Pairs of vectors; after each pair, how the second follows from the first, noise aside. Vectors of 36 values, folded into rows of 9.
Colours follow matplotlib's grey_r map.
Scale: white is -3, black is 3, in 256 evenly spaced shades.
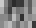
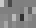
partly zeroed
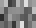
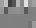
partly zeroed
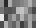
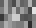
reversed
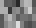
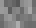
shrunk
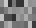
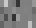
partly zeroed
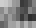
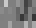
partly zeroed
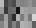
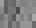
shrunk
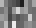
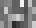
reversed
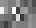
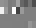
partly zeroed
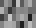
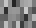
reversed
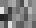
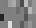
partly zeroed
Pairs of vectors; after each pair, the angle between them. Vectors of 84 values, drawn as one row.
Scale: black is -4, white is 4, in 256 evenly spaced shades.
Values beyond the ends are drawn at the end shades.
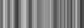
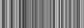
partly opposed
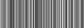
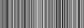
partly opposed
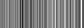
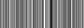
orthogonal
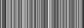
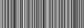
orthogonal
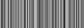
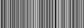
partly aligned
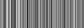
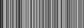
partly opposed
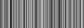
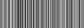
partly opposed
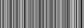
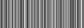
nearly opposite
